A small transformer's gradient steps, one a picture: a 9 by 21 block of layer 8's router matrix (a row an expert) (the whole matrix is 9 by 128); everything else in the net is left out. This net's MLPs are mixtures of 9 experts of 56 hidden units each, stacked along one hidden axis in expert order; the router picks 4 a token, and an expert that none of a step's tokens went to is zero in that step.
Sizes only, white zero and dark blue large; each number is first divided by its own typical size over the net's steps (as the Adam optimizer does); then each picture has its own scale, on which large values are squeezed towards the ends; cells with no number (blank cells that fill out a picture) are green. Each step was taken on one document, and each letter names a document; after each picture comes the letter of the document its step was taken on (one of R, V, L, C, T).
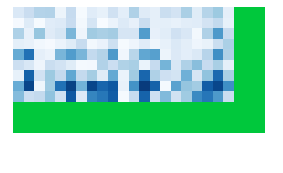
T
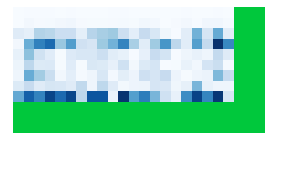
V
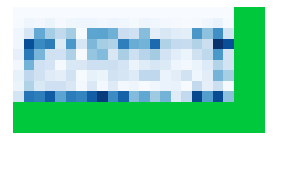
V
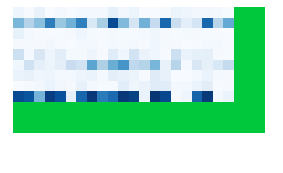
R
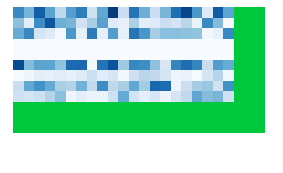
T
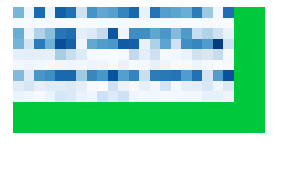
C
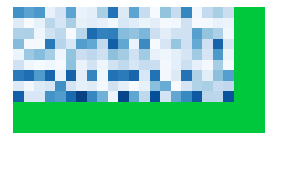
V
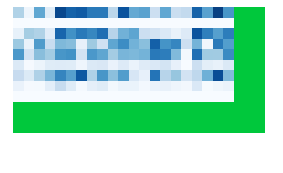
C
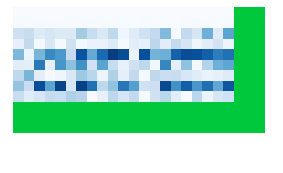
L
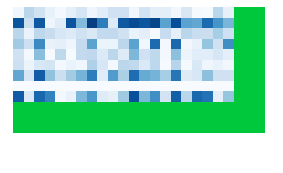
R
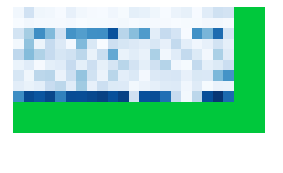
V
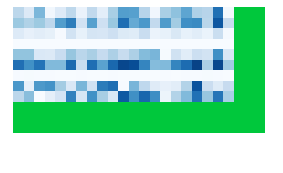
T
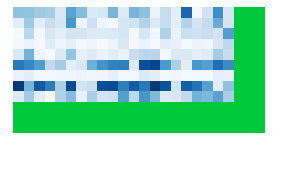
T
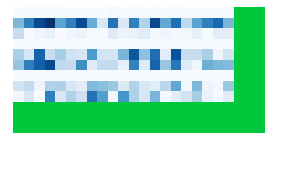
R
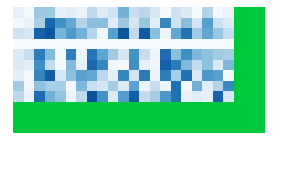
L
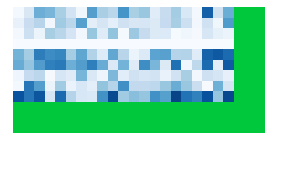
L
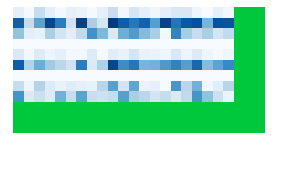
R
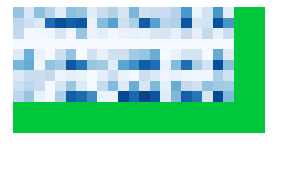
T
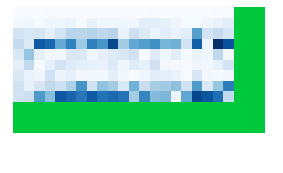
V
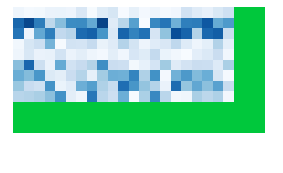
R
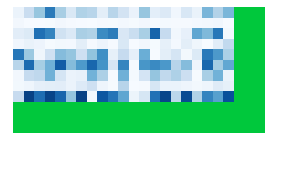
L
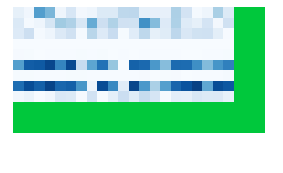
T
